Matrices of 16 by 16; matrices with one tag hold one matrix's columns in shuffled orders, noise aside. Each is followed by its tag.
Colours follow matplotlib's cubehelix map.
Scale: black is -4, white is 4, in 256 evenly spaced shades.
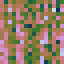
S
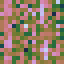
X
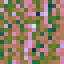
X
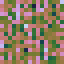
X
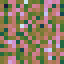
X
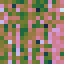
S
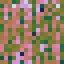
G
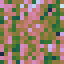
G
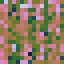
G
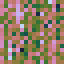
X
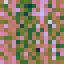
X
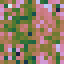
G
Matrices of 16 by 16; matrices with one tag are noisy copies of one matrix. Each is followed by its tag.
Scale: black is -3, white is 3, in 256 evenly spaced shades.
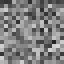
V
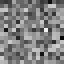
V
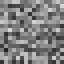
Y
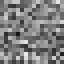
Y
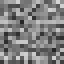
Y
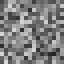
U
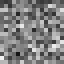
V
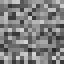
Y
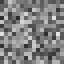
U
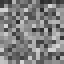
V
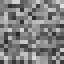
Y
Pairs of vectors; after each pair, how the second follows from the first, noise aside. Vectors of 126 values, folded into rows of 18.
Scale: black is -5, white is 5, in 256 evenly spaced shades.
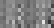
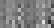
copied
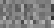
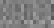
shrunk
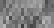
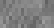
shrunk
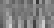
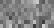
sign-scrambled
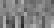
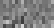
sign-scrambled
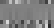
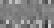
sign-scrambled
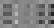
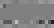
partly zeroed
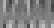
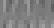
shrunk
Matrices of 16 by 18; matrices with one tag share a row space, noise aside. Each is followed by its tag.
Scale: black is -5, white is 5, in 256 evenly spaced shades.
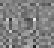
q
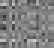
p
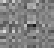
p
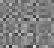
q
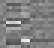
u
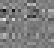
p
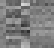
u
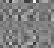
q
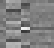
u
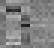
u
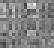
p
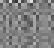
q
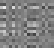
p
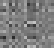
p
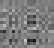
p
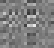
p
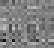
p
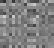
p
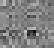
p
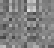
p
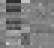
u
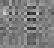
p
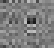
p
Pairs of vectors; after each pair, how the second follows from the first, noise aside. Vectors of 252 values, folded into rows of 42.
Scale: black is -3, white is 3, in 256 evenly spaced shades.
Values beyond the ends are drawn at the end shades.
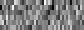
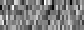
copied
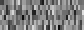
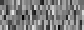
copied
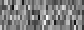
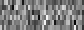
copied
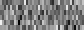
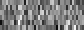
negated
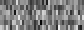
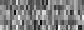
copied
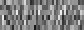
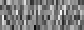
copied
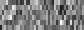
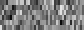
negated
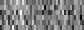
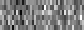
negated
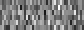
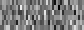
negated
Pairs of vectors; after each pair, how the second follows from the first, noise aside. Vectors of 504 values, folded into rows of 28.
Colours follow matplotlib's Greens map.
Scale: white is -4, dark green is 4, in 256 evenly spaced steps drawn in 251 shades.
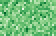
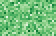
shuffled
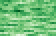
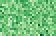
shuffled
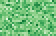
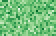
shuffled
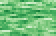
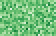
shuffled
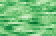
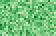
shuffled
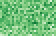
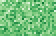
shuffled
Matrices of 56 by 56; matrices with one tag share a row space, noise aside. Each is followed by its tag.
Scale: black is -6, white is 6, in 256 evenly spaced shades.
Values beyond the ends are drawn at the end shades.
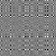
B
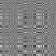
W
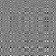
B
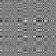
W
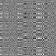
W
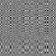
B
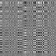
W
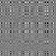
B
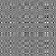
B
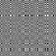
B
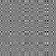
B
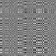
W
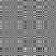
W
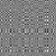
B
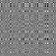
B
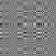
W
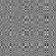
B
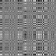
W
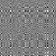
B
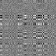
W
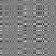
W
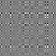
B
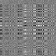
W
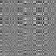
W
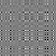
B
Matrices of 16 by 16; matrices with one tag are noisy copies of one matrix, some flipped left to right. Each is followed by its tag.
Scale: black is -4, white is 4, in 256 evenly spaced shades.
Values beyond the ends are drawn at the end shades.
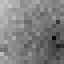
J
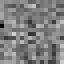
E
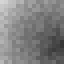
J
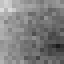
J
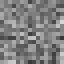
E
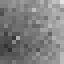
J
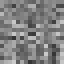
E
